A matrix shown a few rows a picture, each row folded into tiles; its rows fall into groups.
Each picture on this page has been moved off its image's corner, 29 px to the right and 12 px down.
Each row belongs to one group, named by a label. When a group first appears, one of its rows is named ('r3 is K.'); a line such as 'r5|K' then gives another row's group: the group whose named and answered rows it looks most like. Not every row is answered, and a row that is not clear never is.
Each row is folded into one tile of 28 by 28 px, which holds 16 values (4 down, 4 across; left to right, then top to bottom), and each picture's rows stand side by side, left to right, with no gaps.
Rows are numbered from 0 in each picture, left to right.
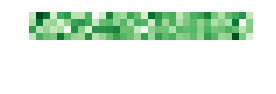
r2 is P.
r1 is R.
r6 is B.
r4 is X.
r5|P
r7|B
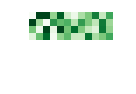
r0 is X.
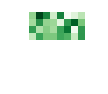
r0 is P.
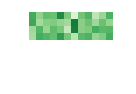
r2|P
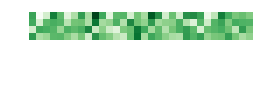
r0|P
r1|P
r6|P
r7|R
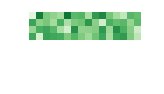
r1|X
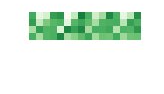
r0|P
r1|P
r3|P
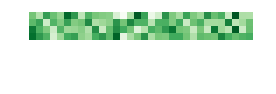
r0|B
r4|P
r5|B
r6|X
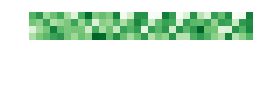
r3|P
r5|P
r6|B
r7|P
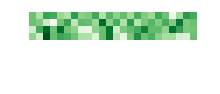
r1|B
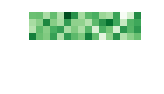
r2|R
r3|P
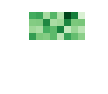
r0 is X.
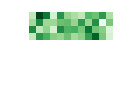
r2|B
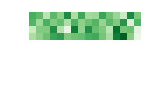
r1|X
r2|B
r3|B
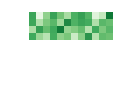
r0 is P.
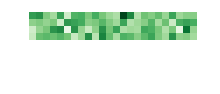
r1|R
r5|R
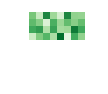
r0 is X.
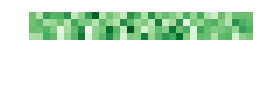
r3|R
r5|B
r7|R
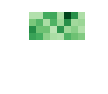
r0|B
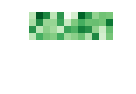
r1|P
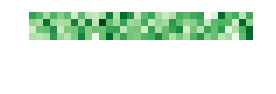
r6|P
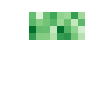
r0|B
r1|B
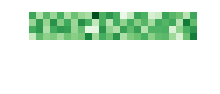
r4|P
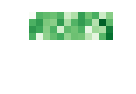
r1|P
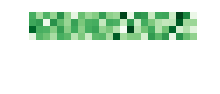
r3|X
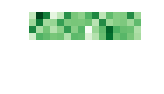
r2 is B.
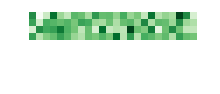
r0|P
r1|B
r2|X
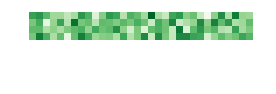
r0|B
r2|P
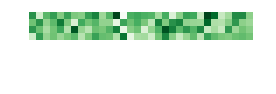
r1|X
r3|R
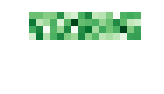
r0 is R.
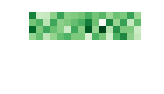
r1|R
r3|B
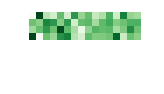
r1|B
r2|P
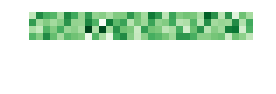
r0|X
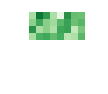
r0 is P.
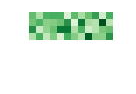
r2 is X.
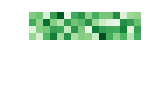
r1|R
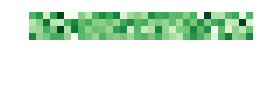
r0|X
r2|X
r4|X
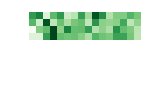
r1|P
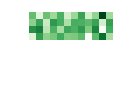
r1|P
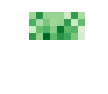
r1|B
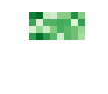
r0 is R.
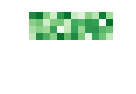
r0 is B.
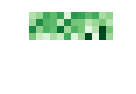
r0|R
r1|R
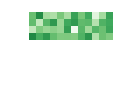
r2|P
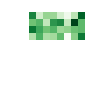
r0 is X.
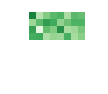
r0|R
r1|R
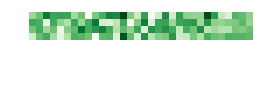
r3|B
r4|P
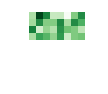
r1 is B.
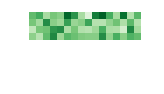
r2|X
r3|X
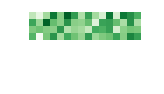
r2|P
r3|X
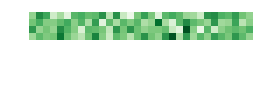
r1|B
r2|B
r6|X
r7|B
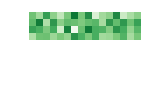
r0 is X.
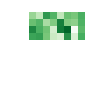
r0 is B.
